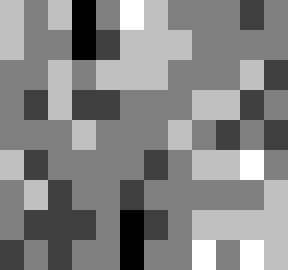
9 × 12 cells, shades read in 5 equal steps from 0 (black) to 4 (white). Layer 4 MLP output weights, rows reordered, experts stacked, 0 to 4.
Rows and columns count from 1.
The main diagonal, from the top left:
3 2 3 1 2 2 2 2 4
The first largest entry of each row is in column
6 1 3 3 4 11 2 9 9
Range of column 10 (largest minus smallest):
2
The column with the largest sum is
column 9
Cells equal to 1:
19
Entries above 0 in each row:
11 11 12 12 12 12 12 11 11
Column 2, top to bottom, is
2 2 2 1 2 1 3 1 2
